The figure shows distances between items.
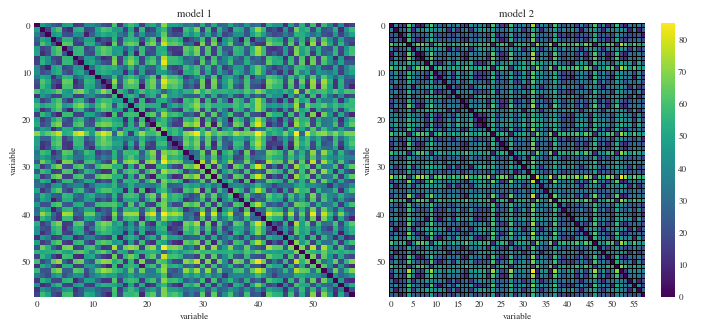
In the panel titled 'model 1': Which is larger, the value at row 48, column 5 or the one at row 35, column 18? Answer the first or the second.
the first
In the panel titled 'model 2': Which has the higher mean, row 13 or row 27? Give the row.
27
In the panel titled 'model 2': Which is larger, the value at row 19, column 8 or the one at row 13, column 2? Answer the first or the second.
the second
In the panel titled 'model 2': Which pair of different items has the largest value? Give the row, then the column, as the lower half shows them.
52, 32
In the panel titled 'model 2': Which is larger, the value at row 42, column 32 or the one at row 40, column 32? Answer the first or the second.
the first
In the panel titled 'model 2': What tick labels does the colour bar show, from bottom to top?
0, 10, 20, 30, 40, 50, 60, 70, 80
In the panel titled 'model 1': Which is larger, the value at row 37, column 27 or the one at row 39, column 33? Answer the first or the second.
the first
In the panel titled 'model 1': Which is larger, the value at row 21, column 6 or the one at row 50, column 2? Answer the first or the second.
the second
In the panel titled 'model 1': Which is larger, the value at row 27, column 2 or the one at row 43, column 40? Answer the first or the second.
the second
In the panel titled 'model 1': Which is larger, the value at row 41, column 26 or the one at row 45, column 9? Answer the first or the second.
the first
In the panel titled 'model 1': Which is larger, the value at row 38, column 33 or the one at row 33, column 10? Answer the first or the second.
the first
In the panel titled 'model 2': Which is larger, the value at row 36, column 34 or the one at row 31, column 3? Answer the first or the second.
the first
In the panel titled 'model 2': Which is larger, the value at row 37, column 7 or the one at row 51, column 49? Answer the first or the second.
the first
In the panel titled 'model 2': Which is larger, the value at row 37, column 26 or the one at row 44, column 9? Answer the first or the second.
the second
